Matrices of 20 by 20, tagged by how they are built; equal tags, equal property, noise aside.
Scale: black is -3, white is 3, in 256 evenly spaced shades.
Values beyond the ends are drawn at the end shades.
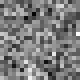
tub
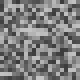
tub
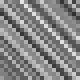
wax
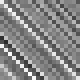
wax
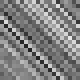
wax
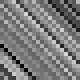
wax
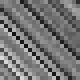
wax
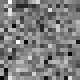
tub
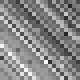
wax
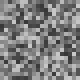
tub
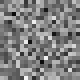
tub
